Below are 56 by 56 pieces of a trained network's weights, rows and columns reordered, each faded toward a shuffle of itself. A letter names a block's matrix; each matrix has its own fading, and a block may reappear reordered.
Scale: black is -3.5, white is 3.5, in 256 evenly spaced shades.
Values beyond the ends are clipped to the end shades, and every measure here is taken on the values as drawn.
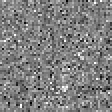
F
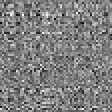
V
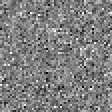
F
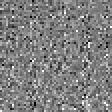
F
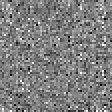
F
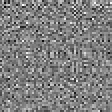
V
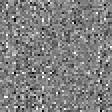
F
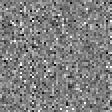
F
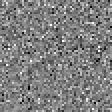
F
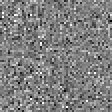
F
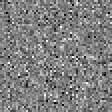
F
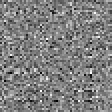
V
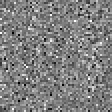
F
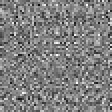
V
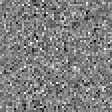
F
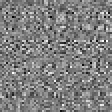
V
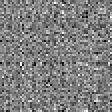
V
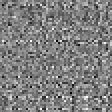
V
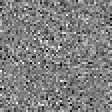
F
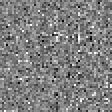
F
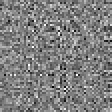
V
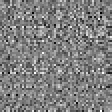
V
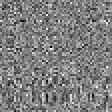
V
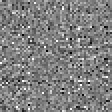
F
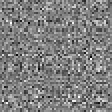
V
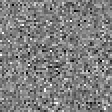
F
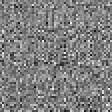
V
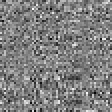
V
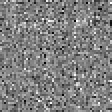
F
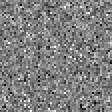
F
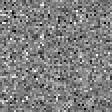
F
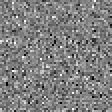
F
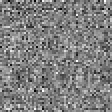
V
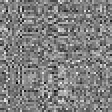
V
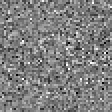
F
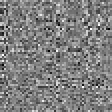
V
